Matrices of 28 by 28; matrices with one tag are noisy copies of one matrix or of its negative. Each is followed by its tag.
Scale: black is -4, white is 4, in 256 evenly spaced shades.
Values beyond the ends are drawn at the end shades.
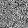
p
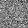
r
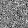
p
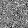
p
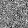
p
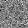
r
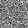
r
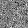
p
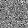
r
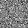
r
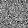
r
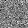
r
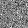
p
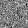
p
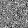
p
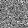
r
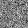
p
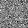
r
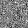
p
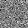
r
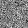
p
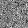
p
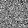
r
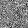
p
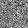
p
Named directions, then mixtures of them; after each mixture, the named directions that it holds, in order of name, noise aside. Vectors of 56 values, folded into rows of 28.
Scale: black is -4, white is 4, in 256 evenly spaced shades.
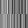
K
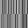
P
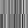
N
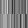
K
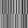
N, P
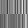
K, N, P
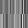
N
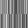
K, N, P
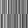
K, N, P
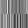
K, N, P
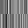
K, N, P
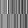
K, P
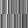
K, N, P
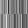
K, N, P
